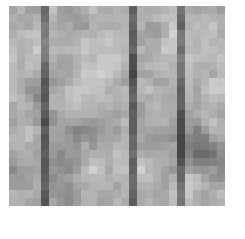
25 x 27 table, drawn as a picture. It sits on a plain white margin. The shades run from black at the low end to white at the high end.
Columns 5, 16 and 22 stand out from the rest. Streaks run downward. The values are skewed, with a long tail toward low values.
